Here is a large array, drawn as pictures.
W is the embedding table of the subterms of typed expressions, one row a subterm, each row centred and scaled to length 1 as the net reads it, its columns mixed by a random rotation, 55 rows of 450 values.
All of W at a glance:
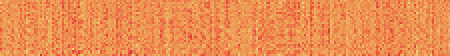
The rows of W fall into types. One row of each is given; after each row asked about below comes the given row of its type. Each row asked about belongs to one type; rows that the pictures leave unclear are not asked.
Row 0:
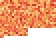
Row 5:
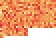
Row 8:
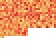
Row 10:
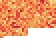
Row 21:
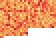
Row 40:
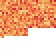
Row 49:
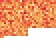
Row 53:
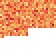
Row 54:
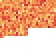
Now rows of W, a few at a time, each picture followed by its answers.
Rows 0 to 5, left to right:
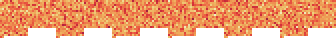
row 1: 21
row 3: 54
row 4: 49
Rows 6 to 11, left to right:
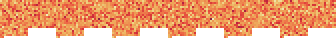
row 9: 21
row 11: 0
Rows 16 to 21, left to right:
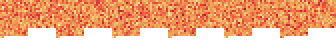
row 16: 8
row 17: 49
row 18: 8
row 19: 5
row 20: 40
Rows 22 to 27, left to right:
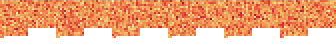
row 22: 53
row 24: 54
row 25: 21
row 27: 10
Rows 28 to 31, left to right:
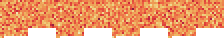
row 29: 49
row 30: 40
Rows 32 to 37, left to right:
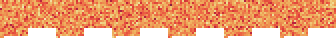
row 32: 21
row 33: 40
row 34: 8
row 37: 10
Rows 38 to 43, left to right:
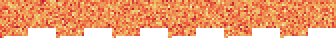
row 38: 10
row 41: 21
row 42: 5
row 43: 49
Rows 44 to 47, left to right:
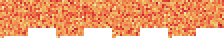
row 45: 8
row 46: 8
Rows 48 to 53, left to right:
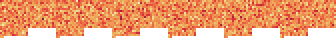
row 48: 49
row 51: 53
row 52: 54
